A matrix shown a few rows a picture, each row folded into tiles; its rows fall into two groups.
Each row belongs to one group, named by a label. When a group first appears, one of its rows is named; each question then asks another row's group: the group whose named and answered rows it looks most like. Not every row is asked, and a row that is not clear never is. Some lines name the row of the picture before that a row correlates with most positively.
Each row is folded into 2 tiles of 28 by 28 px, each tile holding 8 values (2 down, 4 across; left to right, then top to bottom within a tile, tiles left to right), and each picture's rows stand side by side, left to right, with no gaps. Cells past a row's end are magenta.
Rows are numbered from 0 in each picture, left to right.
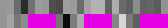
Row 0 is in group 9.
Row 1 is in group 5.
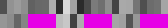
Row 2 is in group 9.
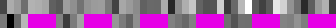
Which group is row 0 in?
5
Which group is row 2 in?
9
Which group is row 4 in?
9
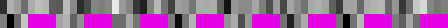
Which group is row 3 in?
5
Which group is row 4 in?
9
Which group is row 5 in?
5
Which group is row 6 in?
5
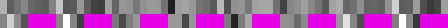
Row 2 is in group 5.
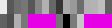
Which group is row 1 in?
5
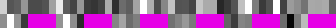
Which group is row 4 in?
9
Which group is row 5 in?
5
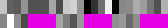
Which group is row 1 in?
9
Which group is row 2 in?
9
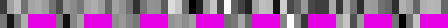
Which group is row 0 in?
5
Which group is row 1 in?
5
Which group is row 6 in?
9
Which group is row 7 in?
5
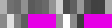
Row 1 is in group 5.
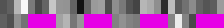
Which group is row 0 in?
9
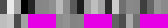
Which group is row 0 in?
9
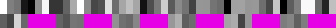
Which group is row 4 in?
9
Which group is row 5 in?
9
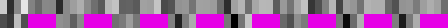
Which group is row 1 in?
9
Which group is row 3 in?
5
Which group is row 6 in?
5
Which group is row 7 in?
5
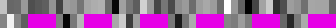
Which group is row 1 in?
5
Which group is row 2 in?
9
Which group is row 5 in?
5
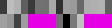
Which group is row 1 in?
5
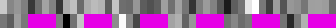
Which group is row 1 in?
5
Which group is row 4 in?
9
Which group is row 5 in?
5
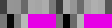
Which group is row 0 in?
5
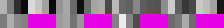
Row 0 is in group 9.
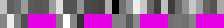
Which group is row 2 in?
9
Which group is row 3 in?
9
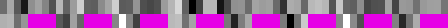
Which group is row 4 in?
5
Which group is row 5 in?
5
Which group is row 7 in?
5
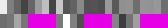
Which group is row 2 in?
5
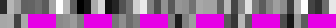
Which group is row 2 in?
9
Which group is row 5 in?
9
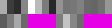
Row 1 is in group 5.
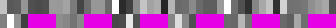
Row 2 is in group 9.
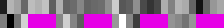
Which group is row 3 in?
9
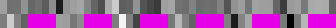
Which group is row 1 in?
9
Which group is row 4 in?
5
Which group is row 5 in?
5
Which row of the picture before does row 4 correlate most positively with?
0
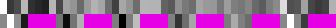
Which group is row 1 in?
5
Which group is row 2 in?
5
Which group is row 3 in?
5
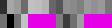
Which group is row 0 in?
5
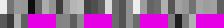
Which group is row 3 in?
5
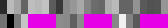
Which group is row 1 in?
9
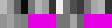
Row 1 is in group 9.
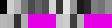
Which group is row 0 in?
9
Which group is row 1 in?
9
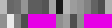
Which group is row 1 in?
9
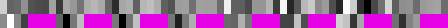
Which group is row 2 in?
5
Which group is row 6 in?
9
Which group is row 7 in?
5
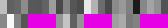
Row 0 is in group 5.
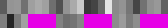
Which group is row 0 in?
5
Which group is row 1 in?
9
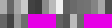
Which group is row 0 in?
9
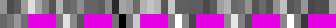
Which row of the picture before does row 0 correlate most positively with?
1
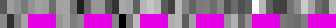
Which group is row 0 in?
5
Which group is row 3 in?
9
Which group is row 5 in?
9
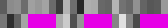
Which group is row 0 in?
5
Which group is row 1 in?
9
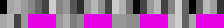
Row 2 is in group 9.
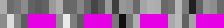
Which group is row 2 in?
5
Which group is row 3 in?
9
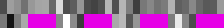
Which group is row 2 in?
9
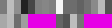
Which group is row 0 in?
9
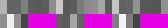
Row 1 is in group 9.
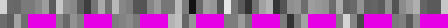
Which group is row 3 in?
9
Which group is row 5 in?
5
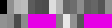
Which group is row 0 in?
9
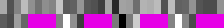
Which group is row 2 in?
5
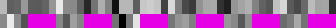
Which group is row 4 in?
9
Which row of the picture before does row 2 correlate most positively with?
2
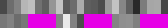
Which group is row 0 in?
9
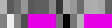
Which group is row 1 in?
5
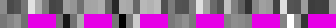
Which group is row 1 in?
5
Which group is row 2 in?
5
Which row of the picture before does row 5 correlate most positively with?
0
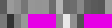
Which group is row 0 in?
5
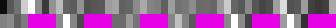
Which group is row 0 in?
9
